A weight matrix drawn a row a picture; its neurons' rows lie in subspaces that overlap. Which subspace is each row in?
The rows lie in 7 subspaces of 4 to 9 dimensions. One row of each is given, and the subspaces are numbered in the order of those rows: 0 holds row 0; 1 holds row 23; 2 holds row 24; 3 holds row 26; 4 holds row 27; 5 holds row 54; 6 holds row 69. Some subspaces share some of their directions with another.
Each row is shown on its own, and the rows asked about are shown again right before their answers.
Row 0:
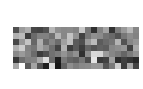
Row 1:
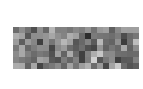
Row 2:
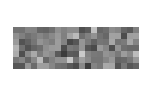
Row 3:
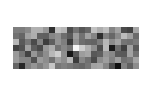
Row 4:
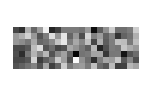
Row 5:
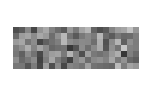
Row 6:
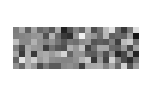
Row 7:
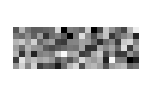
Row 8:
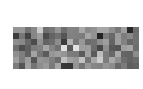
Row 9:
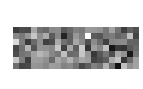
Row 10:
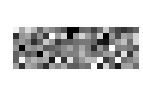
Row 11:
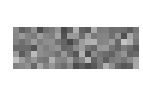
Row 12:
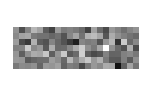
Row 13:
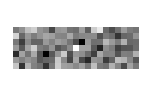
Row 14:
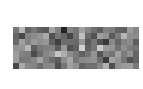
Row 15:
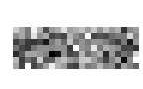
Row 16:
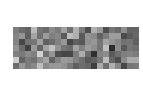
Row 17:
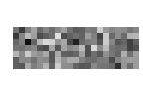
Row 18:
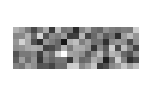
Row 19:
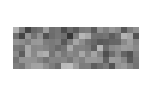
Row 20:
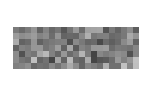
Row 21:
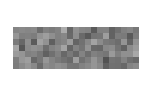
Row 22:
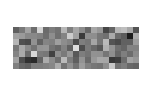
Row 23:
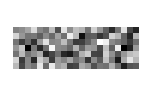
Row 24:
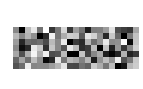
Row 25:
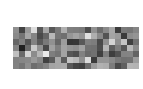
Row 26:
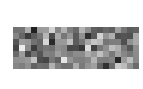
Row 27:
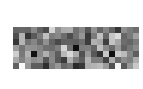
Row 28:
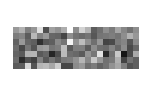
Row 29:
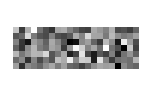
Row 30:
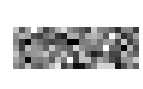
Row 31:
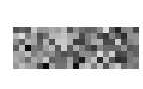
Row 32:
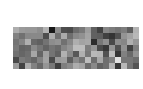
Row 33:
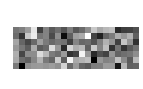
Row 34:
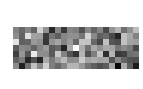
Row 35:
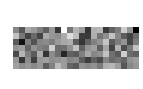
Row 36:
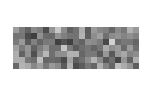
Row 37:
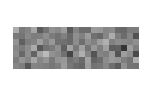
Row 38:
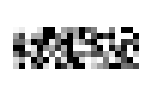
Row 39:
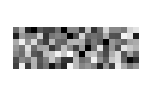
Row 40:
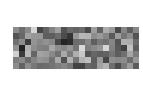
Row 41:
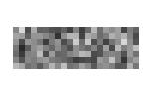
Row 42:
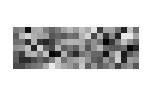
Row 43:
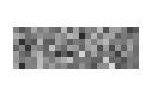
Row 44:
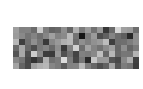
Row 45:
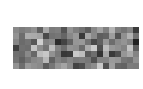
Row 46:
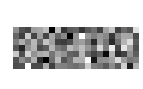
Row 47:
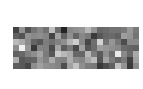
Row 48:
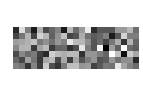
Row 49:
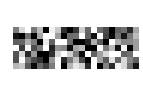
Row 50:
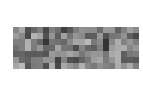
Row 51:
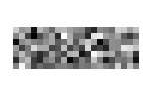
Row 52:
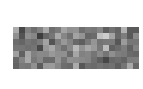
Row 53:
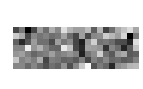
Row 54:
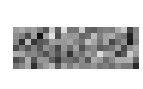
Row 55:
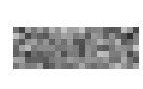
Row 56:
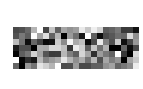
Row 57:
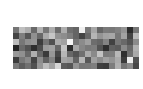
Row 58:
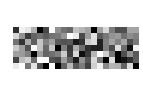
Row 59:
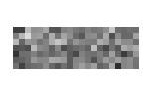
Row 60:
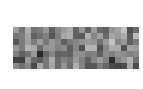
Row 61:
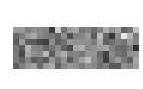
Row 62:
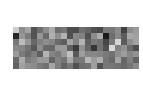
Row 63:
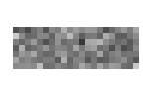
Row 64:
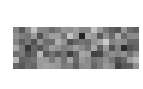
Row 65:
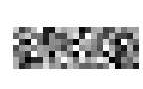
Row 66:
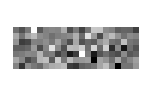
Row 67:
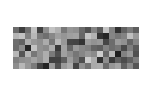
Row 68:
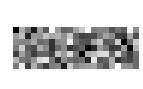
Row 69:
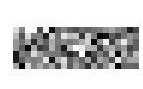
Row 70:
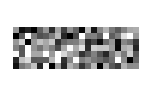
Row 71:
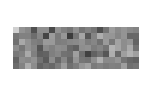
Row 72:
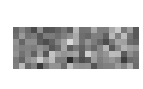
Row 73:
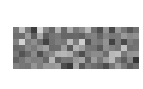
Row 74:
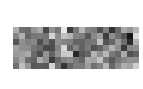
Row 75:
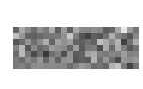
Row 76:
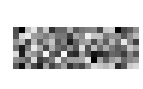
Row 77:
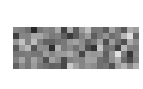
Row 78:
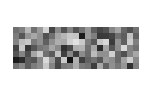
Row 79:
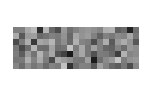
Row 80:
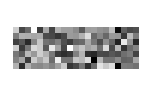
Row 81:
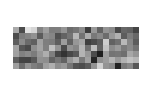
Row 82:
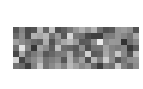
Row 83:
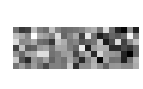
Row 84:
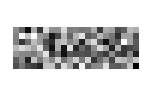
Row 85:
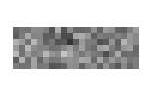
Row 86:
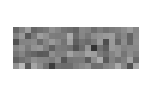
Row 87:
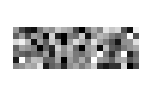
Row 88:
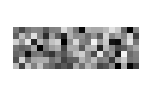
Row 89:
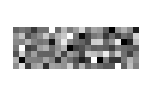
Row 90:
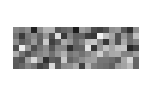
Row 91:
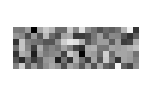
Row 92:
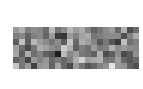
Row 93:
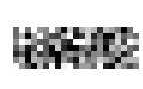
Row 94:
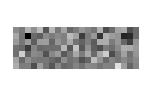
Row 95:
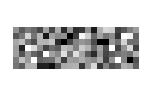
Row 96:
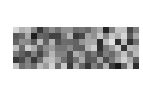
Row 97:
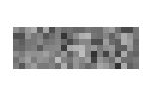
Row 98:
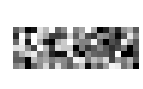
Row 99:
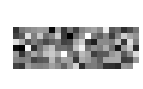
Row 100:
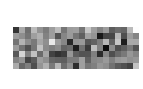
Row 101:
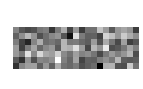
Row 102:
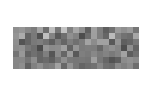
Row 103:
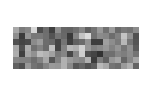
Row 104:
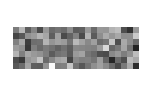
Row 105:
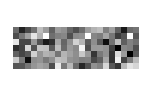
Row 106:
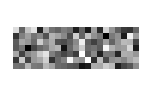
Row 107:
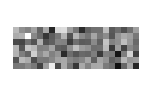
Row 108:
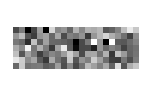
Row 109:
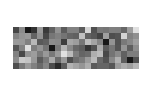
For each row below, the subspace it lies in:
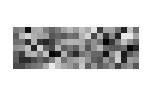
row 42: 5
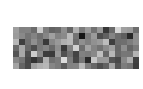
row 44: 4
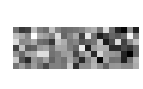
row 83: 0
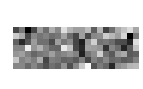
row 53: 6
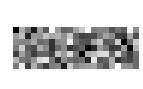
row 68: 0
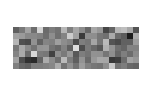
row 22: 4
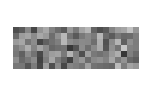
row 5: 2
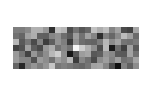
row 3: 5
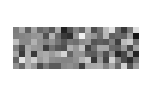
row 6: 0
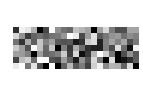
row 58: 0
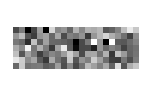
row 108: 6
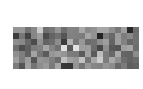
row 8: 5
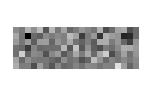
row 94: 5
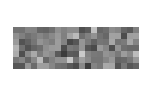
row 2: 6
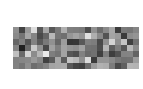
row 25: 2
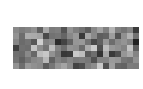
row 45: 6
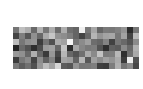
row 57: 5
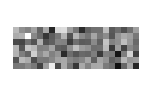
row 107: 5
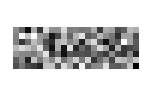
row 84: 5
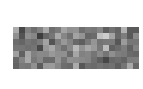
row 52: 3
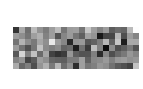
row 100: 3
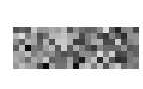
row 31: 0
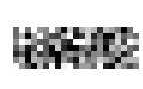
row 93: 3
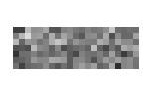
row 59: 2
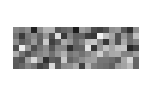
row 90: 3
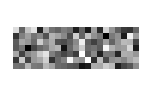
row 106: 6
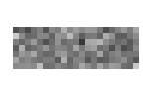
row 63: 6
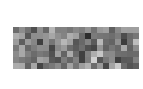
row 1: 0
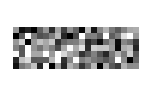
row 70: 3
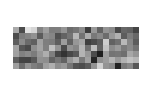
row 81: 6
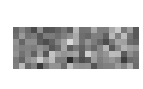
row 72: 3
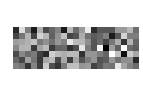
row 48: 2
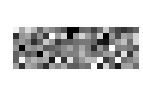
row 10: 6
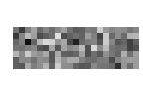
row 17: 3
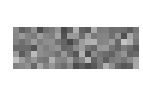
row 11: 6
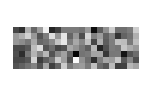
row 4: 2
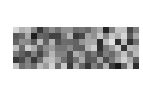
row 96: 0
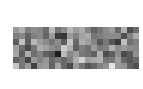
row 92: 5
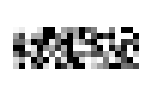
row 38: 5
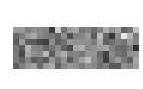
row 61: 5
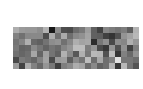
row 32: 6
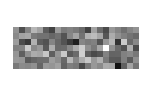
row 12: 4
